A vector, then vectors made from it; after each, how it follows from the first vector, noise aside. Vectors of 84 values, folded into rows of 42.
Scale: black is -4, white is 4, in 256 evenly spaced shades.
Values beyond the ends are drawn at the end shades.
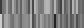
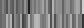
reversed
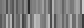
reversed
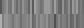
shrunk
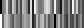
scaled up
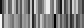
scaled up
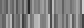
reversed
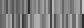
reversed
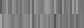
shrunk
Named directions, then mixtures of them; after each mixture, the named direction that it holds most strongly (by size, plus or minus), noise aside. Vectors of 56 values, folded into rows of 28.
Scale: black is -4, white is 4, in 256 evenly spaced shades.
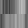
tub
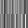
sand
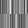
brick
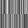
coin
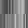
tub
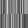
coin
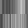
tub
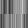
tub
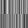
coin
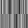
brick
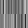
sand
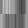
tub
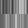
tub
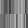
tub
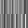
sand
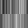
tub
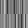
sand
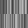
brick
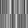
brick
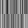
coin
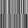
coin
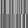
sand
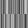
coin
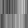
tub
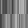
tub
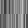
sand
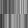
tub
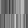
tub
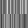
coin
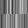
brick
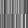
sand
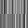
sand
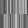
brick
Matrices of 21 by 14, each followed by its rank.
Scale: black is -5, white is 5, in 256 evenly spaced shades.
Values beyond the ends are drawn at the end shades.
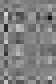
two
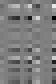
one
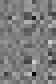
three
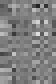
two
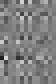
two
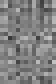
three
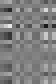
one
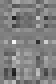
two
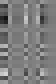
one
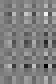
one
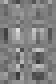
two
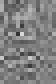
three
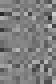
three
